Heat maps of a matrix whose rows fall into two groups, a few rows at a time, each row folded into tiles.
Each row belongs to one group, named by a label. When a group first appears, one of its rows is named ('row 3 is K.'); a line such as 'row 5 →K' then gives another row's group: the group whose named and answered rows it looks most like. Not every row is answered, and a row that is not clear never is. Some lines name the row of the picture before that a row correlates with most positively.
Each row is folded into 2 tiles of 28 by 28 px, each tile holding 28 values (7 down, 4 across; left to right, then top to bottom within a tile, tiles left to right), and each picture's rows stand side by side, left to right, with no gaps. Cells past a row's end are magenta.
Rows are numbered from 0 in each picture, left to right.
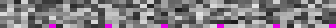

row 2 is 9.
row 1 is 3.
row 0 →3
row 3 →9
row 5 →9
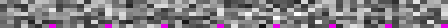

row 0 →3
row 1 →3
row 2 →9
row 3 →3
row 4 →3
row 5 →3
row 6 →3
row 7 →3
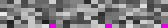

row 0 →9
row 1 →9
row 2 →9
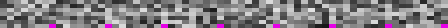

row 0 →9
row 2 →3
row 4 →3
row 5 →3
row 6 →3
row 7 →9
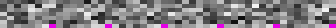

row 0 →9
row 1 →9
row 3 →9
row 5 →9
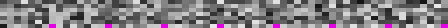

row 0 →3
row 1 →9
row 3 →9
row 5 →9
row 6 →9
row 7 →9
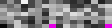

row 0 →3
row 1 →3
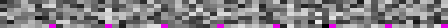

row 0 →9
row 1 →3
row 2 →9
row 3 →3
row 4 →9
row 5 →3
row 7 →9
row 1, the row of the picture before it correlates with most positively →1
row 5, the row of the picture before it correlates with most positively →1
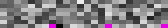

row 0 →9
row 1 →3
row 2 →9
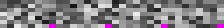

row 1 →9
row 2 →3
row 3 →3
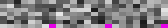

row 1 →9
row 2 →3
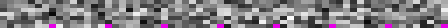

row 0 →9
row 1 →9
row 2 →3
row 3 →3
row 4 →3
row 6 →3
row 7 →3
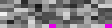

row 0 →9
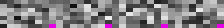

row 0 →3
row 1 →9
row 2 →3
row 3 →3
